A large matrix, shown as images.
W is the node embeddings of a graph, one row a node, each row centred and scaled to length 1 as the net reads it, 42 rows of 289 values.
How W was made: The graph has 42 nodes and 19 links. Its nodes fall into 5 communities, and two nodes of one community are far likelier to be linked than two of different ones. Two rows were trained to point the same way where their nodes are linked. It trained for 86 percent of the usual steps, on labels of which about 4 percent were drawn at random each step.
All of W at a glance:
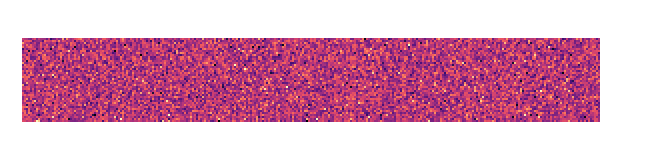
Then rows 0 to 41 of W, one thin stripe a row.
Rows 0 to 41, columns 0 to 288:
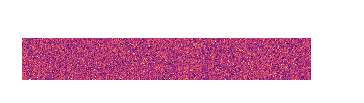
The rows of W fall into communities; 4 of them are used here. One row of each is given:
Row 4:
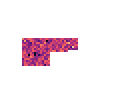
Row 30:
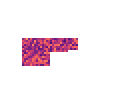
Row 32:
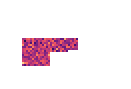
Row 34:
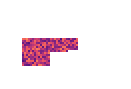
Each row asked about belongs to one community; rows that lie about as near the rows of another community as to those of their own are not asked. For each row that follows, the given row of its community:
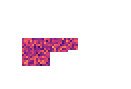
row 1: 30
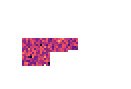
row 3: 4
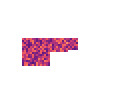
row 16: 4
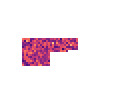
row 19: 34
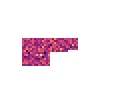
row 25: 32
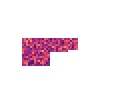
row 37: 30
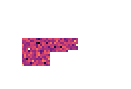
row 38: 34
